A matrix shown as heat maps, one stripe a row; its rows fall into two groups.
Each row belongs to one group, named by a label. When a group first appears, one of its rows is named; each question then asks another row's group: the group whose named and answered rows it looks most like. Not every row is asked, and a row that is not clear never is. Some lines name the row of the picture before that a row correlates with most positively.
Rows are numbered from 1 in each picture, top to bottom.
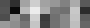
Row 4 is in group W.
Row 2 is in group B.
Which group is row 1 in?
B
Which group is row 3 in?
W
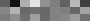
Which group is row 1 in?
B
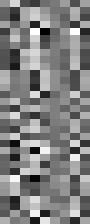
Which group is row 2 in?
B
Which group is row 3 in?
B
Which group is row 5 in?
W
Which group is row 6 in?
W
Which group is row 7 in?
W
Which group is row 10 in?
B
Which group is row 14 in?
W
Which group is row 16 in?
B
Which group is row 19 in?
B
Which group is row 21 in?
B
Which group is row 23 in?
B
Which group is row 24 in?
W
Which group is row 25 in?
B
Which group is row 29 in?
B
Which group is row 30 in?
B
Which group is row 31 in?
W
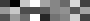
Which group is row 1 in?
B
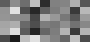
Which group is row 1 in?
W
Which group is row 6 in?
B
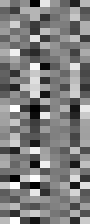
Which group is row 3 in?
W
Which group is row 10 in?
W
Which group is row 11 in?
B
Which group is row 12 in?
W
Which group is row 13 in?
B
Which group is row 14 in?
W
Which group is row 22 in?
B
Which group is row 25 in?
W
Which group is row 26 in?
B
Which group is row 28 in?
W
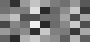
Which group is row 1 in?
B
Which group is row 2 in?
W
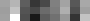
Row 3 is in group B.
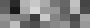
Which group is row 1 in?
B
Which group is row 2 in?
B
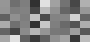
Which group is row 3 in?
W
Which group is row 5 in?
B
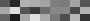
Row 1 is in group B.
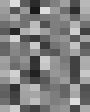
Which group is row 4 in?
W
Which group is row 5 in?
B
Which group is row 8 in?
W
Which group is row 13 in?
B
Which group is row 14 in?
B
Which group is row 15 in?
B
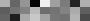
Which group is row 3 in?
B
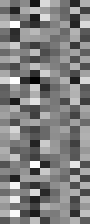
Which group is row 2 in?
B
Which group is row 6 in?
B
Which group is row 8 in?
W
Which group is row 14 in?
W
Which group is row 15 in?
B
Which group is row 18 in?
B
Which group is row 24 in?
W
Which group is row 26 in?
B
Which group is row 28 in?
W
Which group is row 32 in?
W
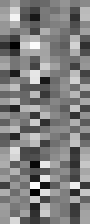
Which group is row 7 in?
B
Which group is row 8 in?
B
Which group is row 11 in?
B
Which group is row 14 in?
W
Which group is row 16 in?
B
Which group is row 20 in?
B
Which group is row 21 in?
W
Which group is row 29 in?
W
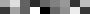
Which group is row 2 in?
W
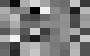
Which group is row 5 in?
W
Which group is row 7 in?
B
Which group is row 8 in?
B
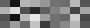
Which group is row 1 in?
B
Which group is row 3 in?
B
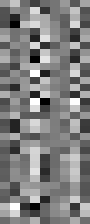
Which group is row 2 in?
W
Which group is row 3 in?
B
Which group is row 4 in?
B
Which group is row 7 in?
W
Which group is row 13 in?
B
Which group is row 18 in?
B
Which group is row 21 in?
B
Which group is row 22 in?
B
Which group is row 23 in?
W
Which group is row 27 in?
B
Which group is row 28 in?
B
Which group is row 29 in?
W
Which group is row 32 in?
W
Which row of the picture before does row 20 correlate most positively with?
2
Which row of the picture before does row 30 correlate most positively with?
2
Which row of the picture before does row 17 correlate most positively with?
2
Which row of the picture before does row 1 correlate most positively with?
2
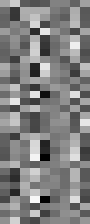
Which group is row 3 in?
B
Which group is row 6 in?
W
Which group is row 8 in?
W
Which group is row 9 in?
B
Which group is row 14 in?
W
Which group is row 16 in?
B
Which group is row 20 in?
B
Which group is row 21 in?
W
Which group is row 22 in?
W
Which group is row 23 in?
W
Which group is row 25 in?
B
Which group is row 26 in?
B
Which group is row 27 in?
B
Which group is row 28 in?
B
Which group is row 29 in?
W
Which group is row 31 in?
W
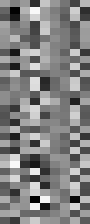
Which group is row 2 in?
B
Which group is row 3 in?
B
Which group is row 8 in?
B
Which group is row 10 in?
B
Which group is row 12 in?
W
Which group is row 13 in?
W
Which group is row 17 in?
W
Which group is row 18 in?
B
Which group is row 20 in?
B
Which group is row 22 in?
B
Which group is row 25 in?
W
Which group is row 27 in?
W
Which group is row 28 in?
B
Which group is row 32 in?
B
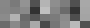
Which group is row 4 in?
W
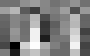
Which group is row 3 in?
W
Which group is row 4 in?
W
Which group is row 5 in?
W
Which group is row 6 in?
W
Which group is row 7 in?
B
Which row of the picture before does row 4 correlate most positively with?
4
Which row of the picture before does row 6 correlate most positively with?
4
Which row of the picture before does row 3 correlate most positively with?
4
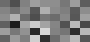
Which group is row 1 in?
B
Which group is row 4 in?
B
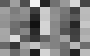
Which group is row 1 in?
W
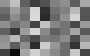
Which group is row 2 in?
W
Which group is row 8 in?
B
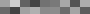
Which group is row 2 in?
B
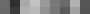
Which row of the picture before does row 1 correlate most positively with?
2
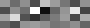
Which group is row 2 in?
W
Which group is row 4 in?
B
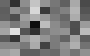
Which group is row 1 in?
B
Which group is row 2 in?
W
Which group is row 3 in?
B
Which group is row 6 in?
B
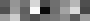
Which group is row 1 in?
W
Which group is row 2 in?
W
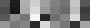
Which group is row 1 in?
B
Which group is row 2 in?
B
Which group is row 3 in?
W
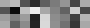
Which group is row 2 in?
B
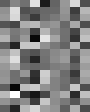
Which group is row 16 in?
B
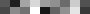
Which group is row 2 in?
W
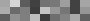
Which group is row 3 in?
W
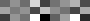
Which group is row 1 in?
W
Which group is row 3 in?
W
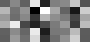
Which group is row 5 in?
W
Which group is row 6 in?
W
